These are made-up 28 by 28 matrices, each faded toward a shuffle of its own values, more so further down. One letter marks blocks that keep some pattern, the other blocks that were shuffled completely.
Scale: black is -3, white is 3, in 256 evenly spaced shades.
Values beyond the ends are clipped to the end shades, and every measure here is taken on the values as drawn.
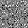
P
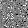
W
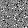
W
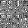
P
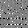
P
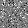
W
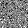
W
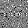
P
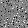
W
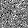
W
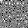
P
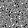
W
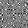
P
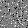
W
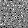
W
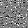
P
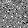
W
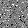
W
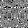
P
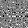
P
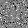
W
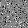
W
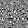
P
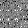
P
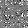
P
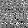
P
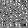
P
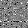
P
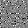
P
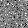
W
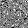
W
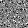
W
